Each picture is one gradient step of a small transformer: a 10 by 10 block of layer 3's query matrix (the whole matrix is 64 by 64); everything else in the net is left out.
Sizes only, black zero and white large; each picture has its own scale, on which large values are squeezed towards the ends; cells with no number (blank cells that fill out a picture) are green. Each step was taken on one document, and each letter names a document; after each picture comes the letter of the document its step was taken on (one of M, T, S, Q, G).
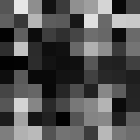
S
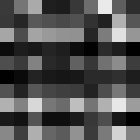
S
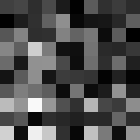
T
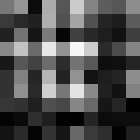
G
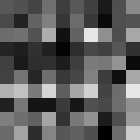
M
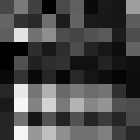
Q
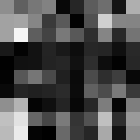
T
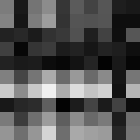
M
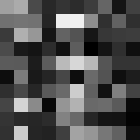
G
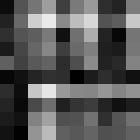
M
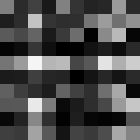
S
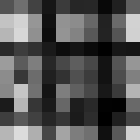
Q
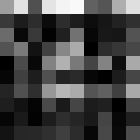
G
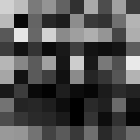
Q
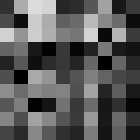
T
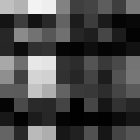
T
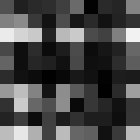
Q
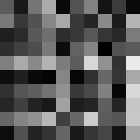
M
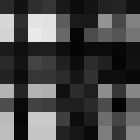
T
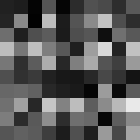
M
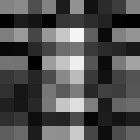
G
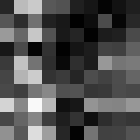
T
